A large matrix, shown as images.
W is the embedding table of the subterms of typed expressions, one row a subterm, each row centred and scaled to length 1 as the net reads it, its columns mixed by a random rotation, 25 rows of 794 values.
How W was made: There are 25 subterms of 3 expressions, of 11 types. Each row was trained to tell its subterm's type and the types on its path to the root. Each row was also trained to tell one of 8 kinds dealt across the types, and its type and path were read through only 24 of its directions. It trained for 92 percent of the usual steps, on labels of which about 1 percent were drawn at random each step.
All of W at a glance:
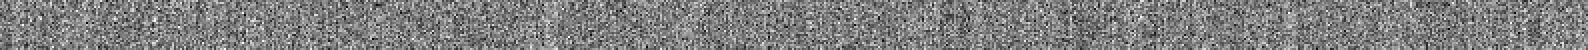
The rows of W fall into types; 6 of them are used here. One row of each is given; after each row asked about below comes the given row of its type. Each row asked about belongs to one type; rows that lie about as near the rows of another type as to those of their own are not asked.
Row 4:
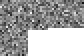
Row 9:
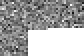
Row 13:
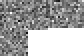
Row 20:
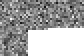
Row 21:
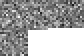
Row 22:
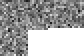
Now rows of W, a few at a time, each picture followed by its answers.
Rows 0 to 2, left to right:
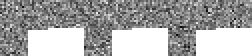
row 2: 21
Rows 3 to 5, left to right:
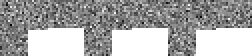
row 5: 22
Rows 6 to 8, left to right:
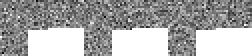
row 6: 20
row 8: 9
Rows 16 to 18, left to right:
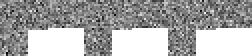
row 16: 4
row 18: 13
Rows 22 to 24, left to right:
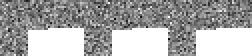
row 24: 9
